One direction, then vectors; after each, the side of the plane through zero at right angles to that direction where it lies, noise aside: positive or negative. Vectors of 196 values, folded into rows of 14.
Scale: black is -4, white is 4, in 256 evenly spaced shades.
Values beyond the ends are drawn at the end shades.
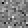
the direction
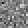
positive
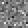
negative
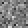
positive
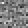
negative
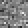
negative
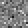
negative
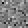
positive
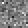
negative
